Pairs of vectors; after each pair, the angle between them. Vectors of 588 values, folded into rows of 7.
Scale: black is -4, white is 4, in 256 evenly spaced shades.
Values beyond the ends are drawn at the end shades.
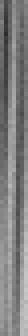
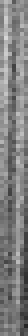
nearly opposite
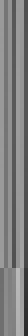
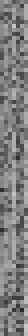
partly opposed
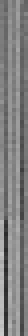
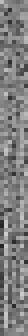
partly opposed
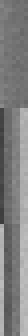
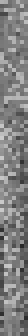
partly opposed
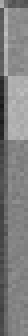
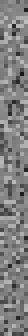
orthogonal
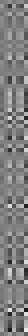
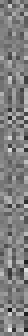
nearly opposite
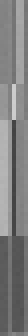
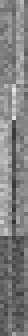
nearly parallel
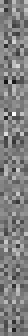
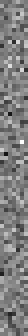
orthogonal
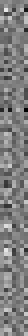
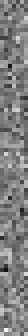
partly aligned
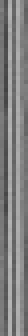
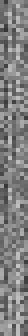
partly aligned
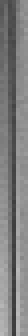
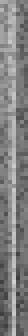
nearly opposite
